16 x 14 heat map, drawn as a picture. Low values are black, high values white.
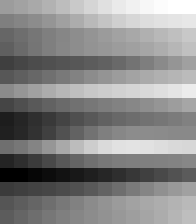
Histogram: bell-shaped. Ninth with the lowest average: bottom left. Ninth with the highest average: top right. Average level on the scale: 50%. Grain: streaks across. Slope: up to the top right.
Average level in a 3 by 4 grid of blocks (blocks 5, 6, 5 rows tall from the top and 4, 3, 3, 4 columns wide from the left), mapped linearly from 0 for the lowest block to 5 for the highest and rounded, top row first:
2345 / 1344 / 0123
